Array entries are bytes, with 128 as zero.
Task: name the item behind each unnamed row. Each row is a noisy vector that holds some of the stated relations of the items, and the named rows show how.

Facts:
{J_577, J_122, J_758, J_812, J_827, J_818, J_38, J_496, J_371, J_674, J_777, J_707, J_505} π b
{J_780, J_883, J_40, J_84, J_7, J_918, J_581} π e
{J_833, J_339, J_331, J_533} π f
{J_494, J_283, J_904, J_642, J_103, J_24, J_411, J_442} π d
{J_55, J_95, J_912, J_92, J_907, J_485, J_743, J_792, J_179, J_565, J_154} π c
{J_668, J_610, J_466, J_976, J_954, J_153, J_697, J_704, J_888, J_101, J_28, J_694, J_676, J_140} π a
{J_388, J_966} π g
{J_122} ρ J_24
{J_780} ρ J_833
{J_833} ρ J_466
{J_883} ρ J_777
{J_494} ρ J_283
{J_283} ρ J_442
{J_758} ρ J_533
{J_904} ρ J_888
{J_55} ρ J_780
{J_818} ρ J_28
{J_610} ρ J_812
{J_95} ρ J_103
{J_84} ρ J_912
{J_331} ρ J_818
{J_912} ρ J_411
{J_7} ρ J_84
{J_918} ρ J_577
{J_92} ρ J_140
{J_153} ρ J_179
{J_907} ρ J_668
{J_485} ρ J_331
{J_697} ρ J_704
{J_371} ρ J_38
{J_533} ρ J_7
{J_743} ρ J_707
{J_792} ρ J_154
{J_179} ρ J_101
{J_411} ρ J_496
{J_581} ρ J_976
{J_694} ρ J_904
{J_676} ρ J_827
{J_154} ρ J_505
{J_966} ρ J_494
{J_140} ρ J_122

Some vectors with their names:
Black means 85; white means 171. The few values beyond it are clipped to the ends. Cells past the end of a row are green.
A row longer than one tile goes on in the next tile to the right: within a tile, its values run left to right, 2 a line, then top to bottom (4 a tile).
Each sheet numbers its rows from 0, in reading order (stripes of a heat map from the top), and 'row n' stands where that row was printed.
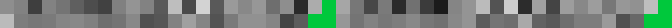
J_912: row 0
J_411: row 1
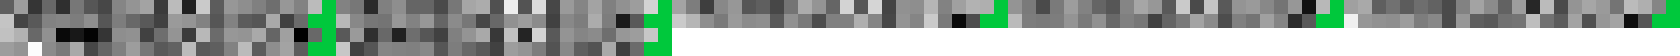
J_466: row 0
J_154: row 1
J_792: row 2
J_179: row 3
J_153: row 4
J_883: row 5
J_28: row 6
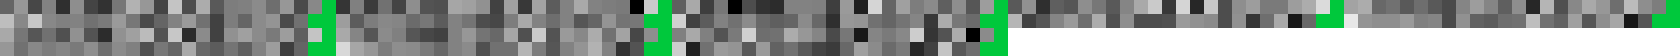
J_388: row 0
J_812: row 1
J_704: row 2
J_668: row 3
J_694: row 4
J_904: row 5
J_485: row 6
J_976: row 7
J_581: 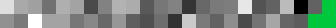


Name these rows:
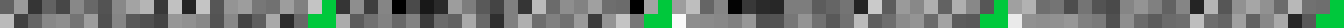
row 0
J_101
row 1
J_777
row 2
J_697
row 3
J_610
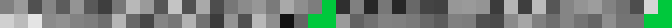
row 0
J_966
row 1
J_496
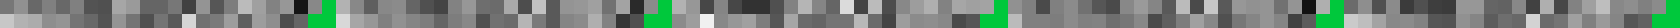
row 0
J_371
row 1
J_55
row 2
J_918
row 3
J_565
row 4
J_758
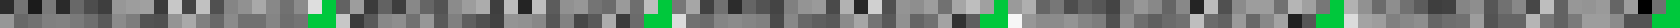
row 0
J_577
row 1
J_888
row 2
J_140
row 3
J_676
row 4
J_743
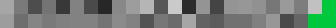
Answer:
J_642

